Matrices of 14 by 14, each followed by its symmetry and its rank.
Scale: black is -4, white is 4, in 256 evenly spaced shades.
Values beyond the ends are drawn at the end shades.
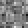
antisymmetric, rank two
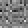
neither, rank three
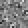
antisymmetric, full rank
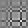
symmetric, rank one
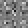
neither, rank three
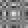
symmetric, rank one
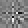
antisymmetric, rank two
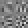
antisymmetric, rank two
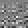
neither, rank two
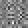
neither, rank three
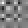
symmetric, rank one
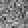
antisymmetric, full rank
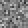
antisymmetric, full rank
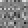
neither, rank three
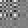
symmetric, rank one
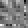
antisymmetric, rank two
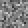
antisymmetric, full rank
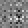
antisymmetric, rank two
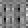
neither, rank two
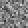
antisymmetric, full rank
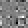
antisymmetric, rank two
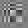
symmetric, rank one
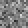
antisymmetric, full rank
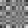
symmetric, rank one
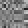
neither, rank two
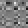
neither, rank two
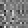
neither, rank three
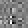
neither, rank two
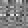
neither, rank two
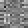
neither, rank three
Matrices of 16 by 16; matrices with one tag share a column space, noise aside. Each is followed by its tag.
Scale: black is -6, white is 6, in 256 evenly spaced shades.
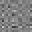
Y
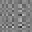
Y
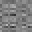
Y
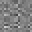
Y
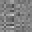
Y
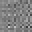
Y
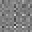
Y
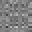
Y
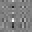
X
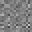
Y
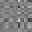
X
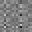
Y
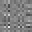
Y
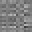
Y
